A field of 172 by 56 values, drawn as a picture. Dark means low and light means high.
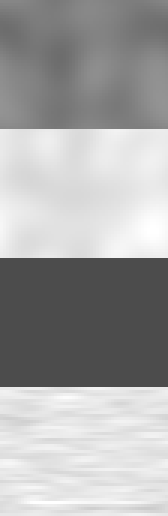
The table splits into 4 rows of 1 panel. Panel 1,1: middling, smooth, faint in contrast. Panel 2,1: very high, smooth, faint in contrast. Panel 3,1: low, flat. Panel 4,1: very high, streaked across, faint in contrast.
